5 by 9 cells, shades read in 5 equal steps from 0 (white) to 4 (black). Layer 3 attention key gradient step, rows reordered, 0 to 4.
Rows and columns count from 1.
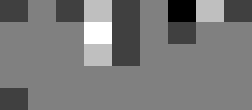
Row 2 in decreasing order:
3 3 2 2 2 2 2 2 0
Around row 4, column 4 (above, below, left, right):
1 2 2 2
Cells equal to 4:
1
